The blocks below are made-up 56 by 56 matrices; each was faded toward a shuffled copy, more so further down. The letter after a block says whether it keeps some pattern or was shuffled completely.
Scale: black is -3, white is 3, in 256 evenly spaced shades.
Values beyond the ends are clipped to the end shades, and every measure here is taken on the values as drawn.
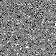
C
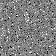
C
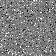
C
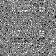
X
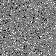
C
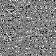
X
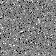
C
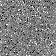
C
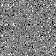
X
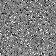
C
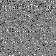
X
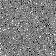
C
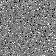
C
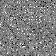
X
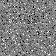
C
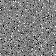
C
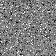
C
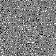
X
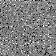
X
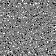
X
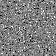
C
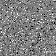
X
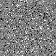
X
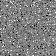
C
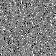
C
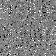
X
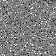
X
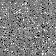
X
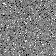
C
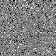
X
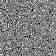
X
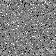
X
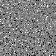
X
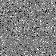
X
